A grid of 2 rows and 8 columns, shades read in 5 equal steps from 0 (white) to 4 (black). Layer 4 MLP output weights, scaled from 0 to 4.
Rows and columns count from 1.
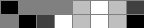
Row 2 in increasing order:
0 0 1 1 2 3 4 4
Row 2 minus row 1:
-2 2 1 -2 0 0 0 1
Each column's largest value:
4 4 3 2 1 0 1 4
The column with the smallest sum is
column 6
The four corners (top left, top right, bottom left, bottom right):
4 3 2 4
